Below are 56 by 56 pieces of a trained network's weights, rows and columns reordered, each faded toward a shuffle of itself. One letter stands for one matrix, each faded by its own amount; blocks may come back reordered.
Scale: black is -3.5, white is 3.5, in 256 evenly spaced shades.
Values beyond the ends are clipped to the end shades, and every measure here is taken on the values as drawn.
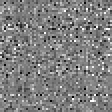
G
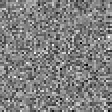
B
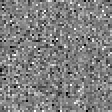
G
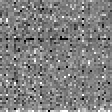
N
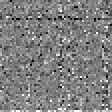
N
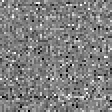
G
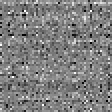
N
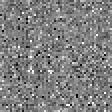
G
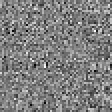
B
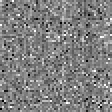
G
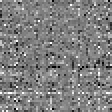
N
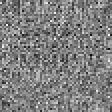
B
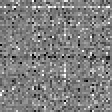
N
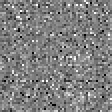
G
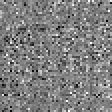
G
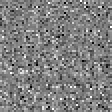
G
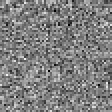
B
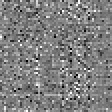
N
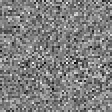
B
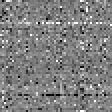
N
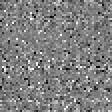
G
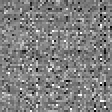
N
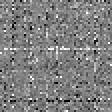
N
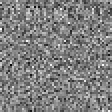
B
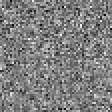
B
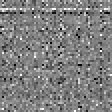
N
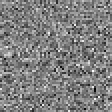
B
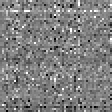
N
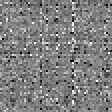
N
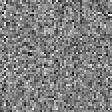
B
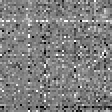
N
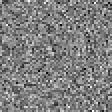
B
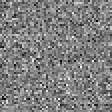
B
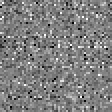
G
